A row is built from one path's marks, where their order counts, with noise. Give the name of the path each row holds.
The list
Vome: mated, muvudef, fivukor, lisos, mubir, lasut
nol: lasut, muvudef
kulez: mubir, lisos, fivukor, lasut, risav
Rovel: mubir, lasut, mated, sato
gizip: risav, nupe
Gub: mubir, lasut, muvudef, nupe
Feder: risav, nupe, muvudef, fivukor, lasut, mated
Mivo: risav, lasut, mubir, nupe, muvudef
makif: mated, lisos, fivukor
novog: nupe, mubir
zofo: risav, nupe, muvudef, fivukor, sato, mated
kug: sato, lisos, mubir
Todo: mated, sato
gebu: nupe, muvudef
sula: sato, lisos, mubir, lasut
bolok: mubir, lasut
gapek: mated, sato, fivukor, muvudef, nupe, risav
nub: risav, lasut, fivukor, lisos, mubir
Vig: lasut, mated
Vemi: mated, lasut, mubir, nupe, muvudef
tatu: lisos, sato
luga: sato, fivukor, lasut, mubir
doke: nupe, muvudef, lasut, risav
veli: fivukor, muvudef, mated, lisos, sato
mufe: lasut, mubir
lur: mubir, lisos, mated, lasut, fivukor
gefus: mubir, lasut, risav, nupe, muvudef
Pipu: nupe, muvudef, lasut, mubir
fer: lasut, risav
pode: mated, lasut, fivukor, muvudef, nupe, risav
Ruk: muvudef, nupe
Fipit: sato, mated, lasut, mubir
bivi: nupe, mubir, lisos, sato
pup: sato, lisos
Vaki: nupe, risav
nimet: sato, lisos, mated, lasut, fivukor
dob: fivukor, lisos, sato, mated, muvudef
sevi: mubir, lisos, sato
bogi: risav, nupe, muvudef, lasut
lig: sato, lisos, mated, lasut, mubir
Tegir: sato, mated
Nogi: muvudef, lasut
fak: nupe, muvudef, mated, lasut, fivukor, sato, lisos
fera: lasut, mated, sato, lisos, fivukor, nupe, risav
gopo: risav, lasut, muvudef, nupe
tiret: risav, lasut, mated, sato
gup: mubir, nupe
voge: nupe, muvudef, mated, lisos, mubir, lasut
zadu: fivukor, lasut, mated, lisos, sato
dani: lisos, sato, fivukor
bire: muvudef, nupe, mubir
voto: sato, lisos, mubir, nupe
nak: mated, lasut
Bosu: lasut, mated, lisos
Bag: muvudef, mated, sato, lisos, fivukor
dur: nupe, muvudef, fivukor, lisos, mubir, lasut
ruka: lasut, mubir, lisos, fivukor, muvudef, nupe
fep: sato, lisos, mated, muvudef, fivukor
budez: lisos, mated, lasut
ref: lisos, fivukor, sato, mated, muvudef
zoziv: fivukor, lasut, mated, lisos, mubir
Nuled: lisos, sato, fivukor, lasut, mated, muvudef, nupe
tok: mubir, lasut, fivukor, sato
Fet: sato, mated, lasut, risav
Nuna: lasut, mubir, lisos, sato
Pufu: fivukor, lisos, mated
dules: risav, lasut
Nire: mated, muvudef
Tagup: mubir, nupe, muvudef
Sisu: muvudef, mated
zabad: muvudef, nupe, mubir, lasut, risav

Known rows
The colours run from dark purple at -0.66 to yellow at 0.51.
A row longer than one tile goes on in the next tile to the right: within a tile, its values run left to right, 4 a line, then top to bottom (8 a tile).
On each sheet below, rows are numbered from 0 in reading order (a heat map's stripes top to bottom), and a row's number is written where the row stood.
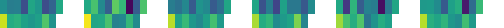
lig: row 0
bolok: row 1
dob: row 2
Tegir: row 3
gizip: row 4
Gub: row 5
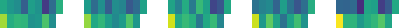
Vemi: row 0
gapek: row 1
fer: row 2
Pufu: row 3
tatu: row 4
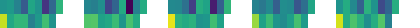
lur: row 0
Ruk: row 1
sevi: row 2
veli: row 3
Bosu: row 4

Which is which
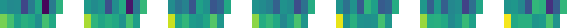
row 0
bire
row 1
Pipu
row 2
nimet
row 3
Vome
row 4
luga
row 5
zofo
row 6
Nuna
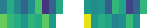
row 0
Nogi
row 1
tok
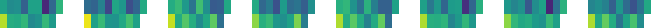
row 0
gefus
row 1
dani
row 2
Vig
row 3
Todo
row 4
nak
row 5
Mivo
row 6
zabad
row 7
makif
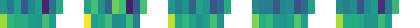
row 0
doke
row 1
mufe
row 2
fera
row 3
Bag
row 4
dur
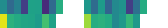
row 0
voto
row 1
Feder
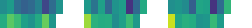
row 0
Sisu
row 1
gopo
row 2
ruka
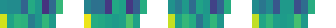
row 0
kulez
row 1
kug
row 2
nub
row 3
Nuled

